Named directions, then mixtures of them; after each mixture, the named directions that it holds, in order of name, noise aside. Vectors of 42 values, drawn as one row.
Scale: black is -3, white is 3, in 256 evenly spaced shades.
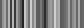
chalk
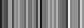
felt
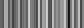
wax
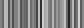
wax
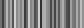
chalk, felt, wax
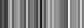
felt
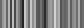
chalk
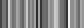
chalk, felt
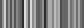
chalk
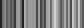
chalk, felt, wax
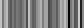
felt, wax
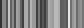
chalk, felt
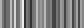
chalk, wax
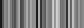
chalk, felt, wax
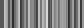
wax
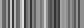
chalk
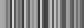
chalk, felt, wax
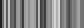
chalk, felt, wax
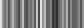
chalk, felt, wax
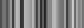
chalk, felt, wax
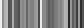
felt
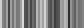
chalk, felt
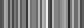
wax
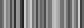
chalk, wax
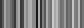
chalk, felt, wax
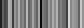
felt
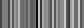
felt, wax
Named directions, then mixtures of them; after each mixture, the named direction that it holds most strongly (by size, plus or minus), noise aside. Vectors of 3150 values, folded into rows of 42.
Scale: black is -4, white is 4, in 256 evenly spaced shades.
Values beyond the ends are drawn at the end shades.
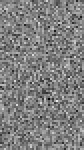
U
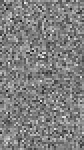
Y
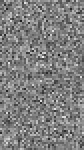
Y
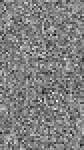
Y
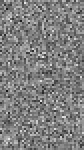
Y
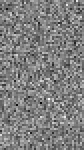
U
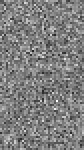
Y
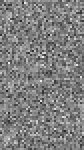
Y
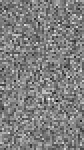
U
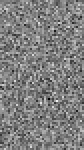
U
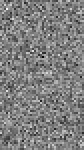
Y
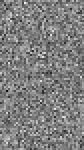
Y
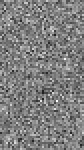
Y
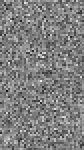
Y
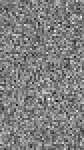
U
